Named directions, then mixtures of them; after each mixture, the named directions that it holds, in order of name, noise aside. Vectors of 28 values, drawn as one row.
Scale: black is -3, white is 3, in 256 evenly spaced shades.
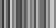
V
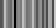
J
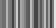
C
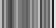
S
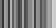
C, V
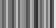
C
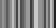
C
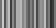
V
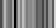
J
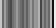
S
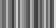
C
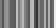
C, J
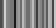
J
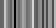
J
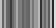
S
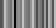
J
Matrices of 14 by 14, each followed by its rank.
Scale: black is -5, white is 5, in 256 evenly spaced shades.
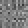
three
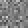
three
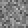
full rank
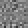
three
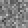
full rank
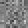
three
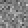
full rank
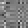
two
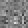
two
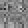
three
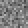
full rank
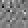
three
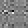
two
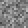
full rank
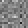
three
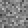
full rank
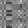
two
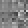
three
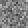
full rank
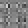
two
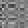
two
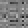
two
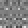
two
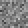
full rank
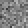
full rank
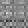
two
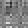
two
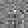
three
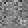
three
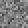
full rank
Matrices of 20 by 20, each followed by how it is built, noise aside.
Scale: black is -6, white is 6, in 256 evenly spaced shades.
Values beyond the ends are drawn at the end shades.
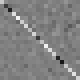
diagonal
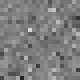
noise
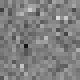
noise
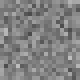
noise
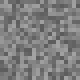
noise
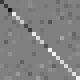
diagonal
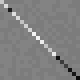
diagonal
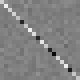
diagonal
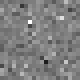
noise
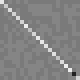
diagonal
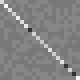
diagonal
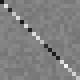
diagonal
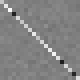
diagonal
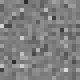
noise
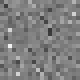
noise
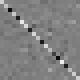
diagonal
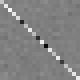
diagonal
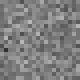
noise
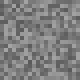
noise
